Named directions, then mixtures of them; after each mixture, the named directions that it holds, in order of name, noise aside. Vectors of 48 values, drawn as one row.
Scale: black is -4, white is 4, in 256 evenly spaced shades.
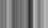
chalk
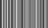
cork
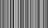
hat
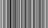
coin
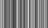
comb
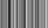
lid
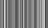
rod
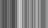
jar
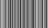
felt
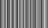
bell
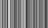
cork, lid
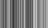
chalk, hat, jar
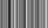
lid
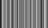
bell, cork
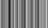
lid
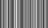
cork, hat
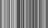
bell, jar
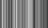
chalk, cork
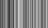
bell, jar, lid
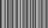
bell, felt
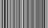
cork, rod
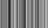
lid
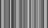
bell, comb, cork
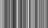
comb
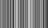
chalk, comb, hat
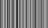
bell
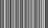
hat, rod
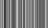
comb, rod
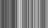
jar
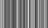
comb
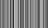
hat
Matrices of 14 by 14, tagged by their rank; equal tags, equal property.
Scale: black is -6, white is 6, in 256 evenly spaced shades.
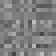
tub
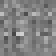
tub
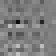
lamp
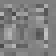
lamp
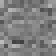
tub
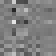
lamp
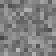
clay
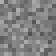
clay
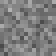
clay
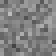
clay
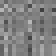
lamp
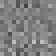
tub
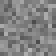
clay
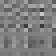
lamp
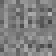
tub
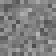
clay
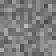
clay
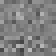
tub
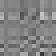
lamp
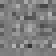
tub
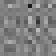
lamp
